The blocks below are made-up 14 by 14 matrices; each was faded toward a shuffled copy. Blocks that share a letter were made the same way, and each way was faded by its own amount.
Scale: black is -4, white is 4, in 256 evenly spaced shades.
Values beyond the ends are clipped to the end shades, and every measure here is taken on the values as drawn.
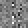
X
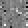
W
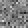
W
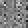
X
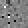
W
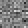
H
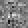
X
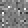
W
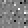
W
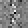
X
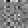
H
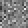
X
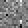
X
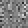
X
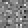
X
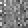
X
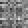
H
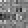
H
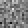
X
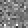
X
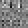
H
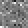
W
